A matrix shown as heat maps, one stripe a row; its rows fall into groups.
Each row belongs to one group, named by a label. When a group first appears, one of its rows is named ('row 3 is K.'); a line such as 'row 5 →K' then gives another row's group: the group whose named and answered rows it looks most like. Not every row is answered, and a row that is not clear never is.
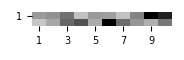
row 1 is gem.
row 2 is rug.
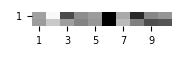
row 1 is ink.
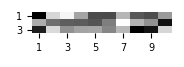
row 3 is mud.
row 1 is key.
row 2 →gem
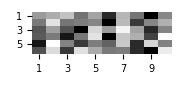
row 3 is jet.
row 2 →ink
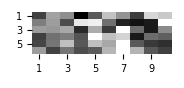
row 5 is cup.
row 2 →mud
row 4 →cup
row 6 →gem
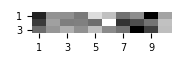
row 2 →mud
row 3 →mud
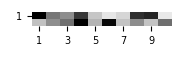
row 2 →rug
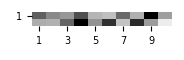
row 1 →jet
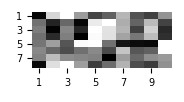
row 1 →key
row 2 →cup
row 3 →cup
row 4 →cup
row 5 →mud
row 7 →ink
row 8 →key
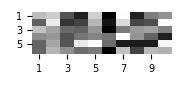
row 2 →ink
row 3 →rug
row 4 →gem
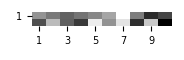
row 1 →gem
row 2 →cup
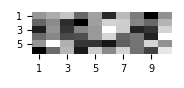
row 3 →mud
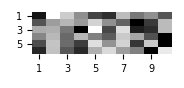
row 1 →key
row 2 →mud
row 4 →gem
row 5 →cup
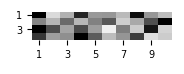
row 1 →key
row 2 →gem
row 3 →jet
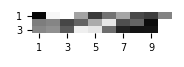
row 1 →key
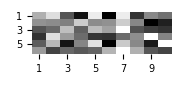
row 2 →gem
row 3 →cup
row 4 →key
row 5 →ink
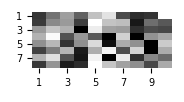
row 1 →mud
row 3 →cup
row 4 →ink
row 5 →ink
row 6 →jet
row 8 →jet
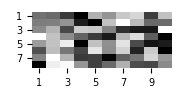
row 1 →jet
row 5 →cup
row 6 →cup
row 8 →key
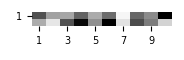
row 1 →cup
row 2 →ink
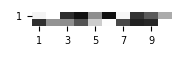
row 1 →ink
